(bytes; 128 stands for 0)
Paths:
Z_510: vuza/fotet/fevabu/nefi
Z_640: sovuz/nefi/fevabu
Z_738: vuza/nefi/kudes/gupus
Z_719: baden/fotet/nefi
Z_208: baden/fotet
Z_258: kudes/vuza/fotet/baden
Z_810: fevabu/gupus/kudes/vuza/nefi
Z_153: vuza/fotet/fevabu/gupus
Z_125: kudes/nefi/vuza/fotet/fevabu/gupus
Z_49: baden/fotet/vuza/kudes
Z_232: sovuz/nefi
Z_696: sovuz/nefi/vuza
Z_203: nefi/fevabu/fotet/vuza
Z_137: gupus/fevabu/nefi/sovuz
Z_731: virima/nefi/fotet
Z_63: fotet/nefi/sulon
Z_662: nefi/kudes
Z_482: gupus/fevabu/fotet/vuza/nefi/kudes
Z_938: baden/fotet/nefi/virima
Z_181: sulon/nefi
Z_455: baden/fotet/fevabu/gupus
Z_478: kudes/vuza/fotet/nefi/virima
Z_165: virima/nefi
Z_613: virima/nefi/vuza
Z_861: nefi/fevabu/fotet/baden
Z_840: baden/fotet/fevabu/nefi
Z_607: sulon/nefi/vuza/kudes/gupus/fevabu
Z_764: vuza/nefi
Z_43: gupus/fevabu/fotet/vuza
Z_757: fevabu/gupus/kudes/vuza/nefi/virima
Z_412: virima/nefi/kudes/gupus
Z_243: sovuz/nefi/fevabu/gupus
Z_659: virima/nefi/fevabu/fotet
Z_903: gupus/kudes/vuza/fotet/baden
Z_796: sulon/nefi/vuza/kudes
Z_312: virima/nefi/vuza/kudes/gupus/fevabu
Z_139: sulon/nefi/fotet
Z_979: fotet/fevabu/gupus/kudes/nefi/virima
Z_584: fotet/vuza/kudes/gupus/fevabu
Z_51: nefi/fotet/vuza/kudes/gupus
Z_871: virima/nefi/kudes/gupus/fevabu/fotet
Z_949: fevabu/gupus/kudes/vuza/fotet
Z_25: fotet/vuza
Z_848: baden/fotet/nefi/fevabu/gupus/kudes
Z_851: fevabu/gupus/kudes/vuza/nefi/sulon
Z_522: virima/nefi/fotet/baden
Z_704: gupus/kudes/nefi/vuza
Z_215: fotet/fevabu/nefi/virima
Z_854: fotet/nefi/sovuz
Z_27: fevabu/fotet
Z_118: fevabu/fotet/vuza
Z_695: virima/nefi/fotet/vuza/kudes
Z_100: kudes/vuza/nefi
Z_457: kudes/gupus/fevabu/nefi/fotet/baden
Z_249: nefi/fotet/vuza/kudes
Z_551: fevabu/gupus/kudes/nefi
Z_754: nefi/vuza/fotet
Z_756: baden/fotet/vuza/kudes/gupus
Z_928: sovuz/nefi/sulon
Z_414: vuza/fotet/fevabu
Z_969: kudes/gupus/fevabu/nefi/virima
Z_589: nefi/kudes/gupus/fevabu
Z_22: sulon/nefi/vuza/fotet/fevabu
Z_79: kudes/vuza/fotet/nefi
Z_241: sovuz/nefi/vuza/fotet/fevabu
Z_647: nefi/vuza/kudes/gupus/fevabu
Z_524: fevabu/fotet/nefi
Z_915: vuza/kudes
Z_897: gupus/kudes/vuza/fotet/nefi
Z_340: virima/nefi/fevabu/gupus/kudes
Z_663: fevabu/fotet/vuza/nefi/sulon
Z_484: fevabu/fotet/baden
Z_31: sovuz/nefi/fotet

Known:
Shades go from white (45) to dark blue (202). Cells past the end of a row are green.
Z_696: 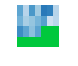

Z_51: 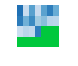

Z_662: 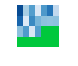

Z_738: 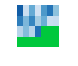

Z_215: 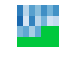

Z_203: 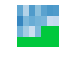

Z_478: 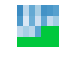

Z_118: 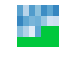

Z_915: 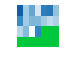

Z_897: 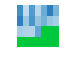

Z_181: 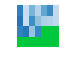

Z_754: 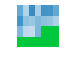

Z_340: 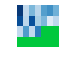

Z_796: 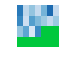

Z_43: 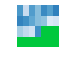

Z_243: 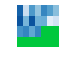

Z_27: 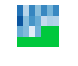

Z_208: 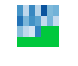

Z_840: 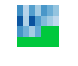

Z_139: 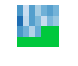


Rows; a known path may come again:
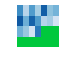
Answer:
Z_484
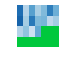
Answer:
Z_482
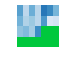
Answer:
Z_613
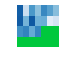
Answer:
Z_243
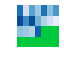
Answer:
Z_455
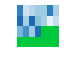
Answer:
Z_851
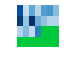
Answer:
Z_848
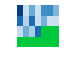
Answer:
Z_412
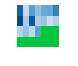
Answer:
Z_871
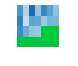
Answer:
Z_31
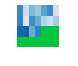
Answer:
Z_928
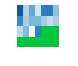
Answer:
Z_915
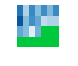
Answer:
Z_27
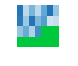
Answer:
Z_810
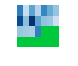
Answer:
Z_457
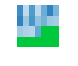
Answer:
Z_897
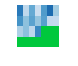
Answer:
Z_704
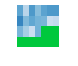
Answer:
Z_203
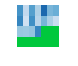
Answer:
Z_938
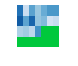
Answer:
Z_125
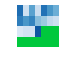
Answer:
Z_756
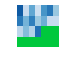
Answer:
Z_738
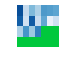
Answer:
Z_969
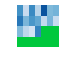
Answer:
Z_208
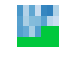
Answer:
Z_764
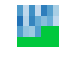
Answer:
Z_719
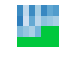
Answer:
Z_731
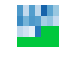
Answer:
Z_258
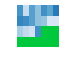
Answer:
Z_43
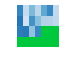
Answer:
Z_181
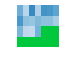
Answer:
Z_754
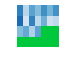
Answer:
Z_215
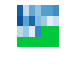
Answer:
Z_584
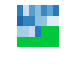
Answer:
Z_153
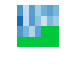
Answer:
Z_139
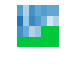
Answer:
Z_241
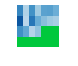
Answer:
Z_524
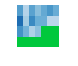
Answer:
Z_510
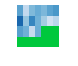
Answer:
Z_22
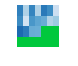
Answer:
Z_232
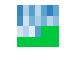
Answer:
Z_695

